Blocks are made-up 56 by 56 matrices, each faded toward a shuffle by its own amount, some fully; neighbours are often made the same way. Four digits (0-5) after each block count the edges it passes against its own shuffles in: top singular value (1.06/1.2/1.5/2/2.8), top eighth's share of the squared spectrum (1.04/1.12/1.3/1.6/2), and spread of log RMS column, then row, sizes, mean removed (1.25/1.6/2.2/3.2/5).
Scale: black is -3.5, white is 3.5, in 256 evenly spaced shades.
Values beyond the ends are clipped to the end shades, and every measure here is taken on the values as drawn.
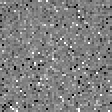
0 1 0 0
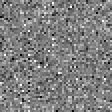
2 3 1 1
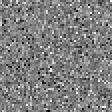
1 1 0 0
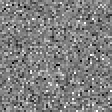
0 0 0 0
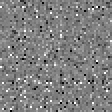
2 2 1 1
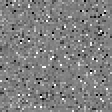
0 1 1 0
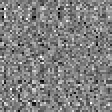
4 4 2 2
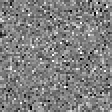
1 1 0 0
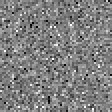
0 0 0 0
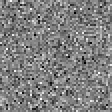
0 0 0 0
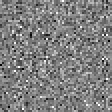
3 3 1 1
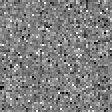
2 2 0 0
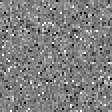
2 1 0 0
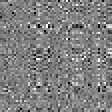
4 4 3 3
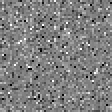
2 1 0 0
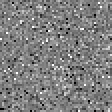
2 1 0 0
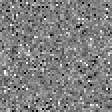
1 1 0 0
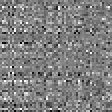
4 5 3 3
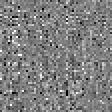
4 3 2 2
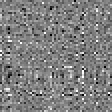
4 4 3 2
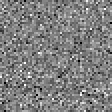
2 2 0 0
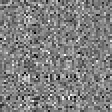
3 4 2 2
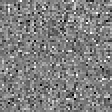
3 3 2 2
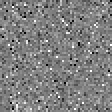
2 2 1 0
